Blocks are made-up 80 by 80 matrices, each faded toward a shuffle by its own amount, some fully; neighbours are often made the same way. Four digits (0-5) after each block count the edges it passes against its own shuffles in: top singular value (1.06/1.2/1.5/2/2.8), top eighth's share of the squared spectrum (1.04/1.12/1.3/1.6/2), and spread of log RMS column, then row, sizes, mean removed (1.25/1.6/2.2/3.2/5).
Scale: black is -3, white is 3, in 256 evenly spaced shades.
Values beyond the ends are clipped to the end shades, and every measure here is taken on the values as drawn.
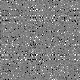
4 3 1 2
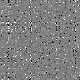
4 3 2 1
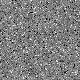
0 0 0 0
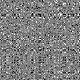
4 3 2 2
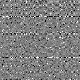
4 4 2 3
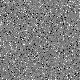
0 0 0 0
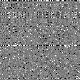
4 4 1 3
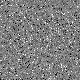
0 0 0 0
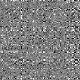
4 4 3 3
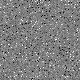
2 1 0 0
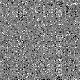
4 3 2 2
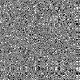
4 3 2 2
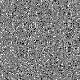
3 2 0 1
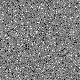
1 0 0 0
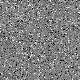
2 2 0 0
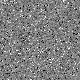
0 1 0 0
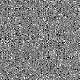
4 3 2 2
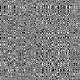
5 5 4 3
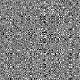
4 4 2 3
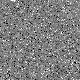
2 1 0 0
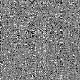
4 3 1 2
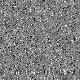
3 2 1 0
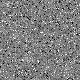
2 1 0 0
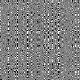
5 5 4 2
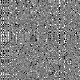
4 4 3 1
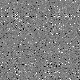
3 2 1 1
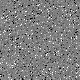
2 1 0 0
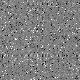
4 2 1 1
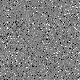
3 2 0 0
